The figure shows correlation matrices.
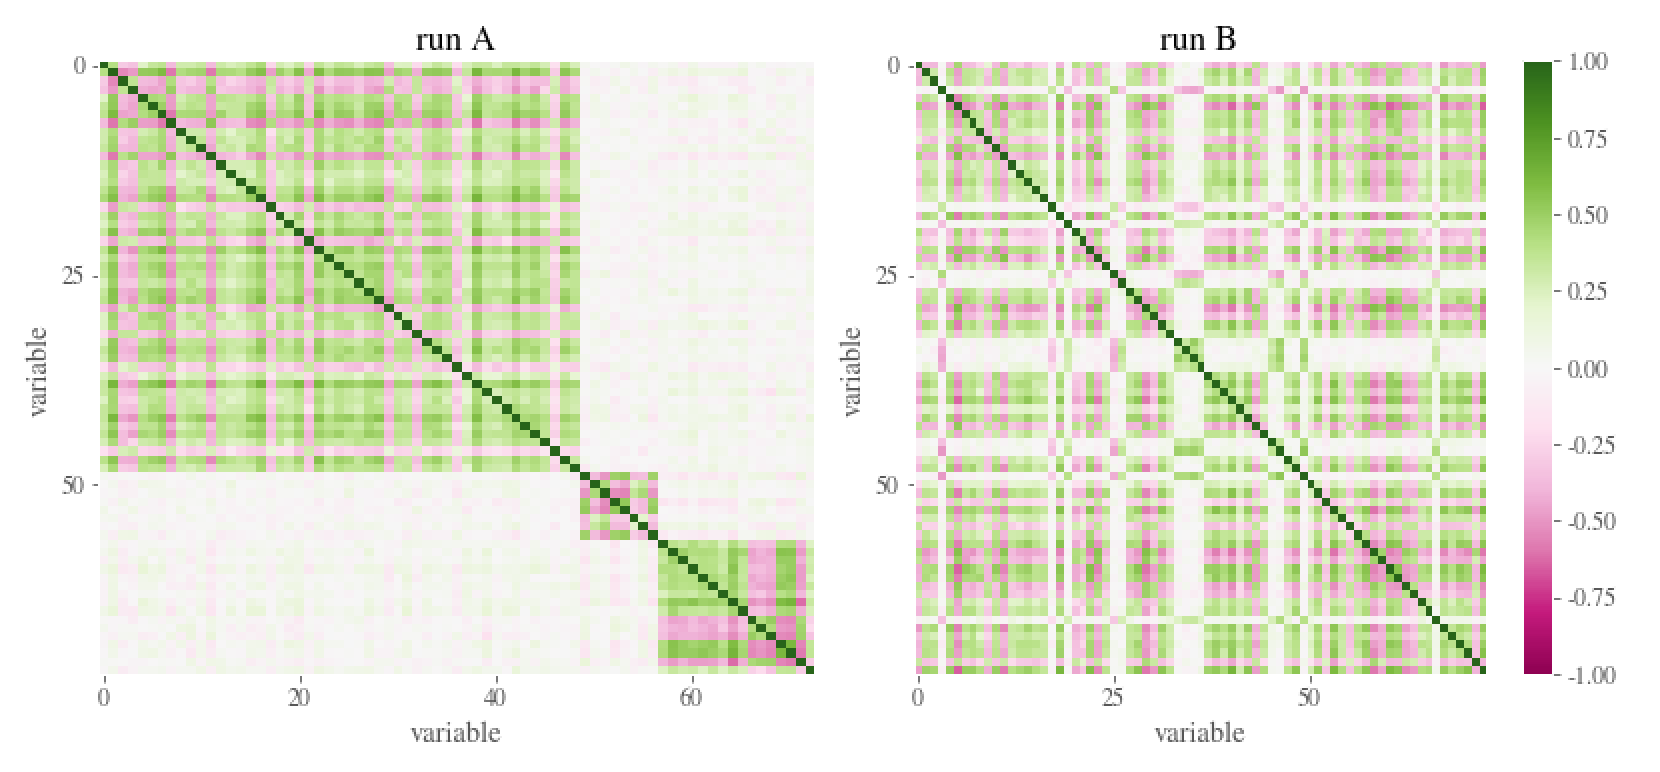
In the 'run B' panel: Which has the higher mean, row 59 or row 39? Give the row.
39
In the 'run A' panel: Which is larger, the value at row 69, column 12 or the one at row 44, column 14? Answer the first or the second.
the second
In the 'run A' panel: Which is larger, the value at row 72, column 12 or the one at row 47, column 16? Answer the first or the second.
the second
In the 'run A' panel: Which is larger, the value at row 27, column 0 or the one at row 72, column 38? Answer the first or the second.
the first
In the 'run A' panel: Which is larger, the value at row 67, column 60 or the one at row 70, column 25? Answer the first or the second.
the second
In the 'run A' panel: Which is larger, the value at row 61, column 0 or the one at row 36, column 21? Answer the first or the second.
the second
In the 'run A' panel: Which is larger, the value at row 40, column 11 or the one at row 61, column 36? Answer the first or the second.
the second
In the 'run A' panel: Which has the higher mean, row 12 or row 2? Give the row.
12
